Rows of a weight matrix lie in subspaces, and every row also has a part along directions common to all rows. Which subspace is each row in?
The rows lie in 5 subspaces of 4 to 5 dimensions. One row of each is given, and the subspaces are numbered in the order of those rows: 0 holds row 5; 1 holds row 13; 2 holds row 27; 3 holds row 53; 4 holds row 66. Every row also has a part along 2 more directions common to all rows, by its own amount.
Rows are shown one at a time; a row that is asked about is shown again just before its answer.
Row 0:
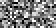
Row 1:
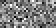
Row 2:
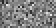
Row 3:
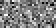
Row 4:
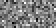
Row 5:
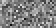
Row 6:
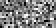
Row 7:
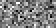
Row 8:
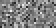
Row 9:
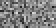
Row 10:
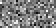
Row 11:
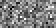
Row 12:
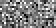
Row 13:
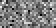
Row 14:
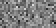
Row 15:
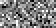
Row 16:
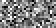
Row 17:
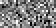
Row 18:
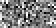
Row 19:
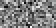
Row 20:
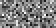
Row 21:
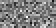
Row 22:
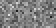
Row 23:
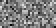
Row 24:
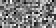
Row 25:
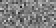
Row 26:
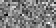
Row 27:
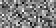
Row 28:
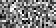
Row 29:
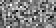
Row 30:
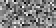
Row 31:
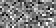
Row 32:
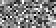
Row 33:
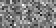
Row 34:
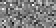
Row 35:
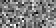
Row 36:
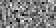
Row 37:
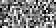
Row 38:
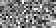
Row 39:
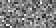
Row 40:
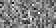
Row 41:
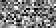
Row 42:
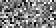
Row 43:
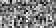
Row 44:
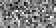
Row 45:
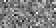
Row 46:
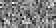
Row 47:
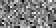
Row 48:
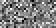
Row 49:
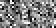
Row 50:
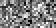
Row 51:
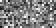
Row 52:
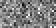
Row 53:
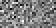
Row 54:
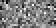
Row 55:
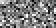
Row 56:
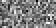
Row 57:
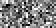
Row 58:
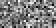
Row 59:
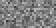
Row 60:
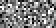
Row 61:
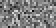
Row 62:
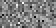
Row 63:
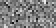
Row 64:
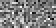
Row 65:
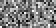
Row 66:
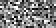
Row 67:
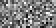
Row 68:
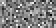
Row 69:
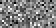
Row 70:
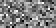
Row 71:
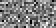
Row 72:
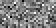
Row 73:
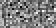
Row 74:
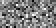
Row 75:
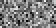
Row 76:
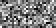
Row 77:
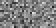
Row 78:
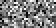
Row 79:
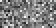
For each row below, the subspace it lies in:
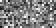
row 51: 3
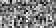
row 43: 1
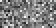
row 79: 3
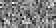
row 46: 1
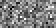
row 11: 4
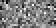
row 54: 0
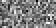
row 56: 1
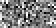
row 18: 0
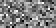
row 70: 4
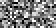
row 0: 3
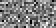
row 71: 3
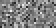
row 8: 1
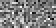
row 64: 3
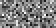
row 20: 2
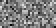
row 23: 1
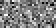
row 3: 1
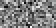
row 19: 0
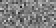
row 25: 3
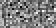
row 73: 4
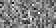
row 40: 1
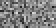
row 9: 3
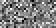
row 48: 3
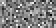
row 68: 0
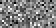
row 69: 2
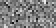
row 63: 0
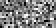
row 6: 3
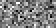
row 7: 4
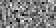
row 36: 4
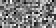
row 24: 1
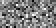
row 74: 2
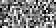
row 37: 1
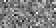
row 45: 0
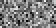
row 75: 0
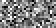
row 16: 4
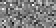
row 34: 3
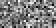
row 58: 0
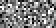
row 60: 4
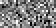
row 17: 2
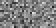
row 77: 3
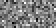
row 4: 0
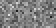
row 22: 4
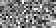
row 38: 2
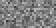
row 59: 4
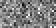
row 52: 1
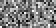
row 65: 0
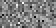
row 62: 2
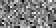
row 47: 2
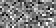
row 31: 4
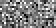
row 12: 4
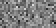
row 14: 0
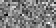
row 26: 1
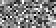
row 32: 2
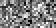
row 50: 0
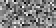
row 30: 0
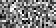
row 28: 1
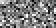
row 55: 2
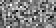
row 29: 4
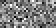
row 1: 3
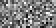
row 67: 0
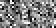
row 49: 1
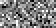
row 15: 2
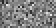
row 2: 0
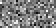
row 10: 2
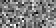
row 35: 2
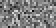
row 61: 4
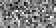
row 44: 4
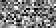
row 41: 4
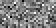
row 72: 2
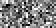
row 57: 0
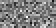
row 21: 3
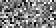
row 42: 3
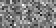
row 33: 1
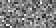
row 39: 2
